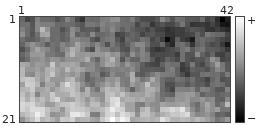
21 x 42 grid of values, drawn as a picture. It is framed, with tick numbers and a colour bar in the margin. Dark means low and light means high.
Histogram: bell-shaped. Stripes: none. Slope: up to the bottom left. Grain: blotchy. Odd rows or columns: none. Ninth with the lowest average: top right.
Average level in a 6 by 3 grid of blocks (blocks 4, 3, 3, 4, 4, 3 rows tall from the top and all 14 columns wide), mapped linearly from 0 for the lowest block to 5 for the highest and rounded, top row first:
2 1 0
2 1 0
3 2 1
4 2 1
4 4 2
5 5 4
